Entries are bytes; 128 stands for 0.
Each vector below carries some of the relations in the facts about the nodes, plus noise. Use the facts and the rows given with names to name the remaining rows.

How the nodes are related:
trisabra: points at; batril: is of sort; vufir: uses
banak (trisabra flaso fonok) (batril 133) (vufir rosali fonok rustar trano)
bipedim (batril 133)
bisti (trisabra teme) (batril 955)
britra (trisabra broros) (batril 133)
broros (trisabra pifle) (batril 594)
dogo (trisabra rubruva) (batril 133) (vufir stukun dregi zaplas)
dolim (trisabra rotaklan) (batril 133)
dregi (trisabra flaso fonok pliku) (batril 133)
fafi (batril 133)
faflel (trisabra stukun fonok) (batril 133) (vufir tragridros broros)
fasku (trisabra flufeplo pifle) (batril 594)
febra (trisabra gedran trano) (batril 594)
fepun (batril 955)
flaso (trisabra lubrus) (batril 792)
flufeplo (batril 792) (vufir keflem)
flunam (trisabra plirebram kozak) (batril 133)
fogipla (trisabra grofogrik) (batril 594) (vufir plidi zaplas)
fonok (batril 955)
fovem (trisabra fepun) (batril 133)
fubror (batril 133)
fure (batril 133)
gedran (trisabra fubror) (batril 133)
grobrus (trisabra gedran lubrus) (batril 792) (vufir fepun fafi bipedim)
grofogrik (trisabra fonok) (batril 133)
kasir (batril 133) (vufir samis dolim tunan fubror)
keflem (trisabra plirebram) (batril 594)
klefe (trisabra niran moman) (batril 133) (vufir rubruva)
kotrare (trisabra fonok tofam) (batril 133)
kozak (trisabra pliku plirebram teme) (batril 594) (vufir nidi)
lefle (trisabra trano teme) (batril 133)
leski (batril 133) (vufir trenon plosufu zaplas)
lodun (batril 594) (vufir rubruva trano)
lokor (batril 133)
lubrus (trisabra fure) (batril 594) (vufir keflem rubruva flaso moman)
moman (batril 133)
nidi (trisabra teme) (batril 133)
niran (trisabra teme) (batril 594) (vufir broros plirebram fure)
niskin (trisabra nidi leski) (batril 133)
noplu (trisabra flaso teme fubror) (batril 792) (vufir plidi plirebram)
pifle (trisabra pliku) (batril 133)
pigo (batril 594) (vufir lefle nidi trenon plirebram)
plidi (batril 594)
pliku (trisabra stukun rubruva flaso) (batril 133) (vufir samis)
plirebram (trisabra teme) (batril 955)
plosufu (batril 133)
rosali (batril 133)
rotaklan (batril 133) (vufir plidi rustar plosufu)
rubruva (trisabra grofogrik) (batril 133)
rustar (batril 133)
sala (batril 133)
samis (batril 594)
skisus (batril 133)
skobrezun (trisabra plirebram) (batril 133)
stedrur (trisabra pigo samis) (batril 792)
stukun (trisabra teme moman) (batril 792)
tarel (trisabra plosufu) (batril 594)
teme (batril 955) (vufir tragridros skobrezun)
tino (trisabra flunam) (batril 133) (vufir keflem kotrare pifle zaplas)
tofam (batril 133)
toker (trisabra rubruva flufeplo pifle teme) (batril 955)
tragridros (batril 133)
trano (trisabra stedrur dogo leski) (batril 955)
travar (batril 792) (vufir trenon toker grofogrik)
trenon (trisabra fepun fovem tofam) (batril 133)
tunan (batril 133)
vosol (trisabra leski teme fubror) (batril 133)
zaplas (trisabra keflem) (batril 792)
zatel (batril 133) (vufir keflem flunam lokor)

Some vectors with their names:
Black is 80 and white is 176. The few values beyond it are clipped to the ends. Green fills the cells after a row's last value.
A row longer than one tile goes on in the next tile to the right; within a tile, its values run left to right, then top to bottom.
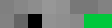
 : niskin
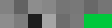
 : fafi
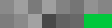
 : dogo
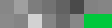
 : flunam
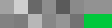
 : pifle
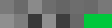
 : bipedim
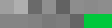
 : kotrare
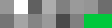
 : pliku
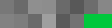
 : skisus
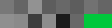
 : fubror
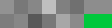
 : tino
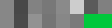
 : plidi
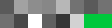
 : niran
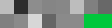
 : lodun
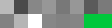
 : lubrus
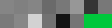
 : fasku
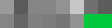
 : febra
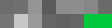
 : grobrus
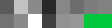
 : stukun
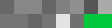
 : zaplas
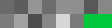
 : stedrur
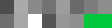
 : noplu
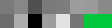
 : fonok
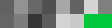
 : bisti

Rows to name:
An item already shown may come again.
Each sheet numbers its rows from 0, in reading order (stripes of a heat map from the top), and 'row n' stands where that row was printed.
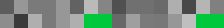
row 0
lefle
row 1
teme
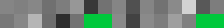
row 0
fasku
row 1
plidi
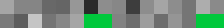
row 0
keflem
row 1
leski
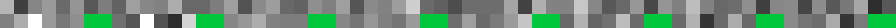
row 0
lubrus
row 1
niran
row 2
zatel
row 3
febra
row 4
teme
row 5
flaso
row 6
flaso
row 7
samis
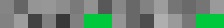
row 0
kasir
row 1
rustar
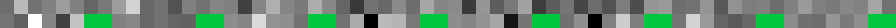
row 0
kozak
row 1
rubruva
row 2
rotaklan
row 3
fepun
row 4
samis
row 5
trano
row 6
grobrus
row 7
skobrezun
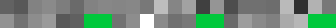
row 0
fure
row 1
fogipla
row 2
teme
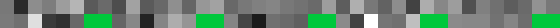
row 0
pigo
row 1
toker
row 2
trenon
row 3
nidi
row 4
moman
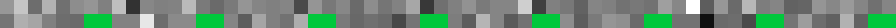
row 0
banak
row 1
lodun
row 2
vosol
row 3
tarel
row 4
broros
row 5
plosufu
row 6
grofogrik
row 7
travar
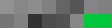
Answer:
klefe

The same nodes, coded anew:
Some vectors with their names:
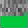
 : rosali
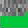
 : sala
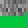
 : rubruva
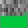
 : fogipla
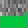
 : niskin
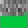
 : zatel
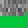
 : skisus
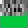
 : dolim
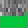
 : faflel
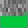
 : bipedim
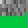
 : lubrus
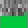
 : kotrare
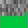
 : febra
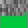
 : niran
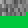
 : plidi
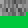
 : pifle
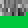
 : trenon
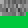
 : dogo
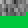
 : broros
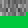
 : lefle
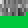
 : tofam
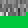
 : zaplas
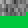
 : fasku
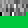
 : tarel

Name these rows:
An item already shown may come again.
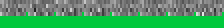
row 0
klefe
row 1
toker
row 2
flaso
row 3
flaso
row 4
flunam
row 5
grofogrik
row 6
klefe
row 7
zaplas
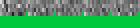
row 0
fepun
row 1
noplu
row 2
febra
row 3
banak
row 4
trano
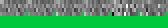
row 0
leski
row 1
fure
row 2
klefe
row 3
dregi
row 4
plosufu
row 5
bisti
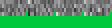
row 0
keflem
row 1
pigo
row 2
tino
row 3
grobrus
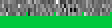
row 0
plirebram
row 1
samis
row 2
rotaklan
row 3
skobrezun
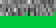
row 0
stukun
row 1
pigo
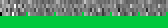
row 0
plosufu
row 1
zatel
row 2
moman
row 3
travar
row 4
toker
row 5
trano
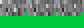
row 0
flufeplo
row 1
fonok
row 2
teme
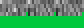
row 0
stedrur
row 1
pigo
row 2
samis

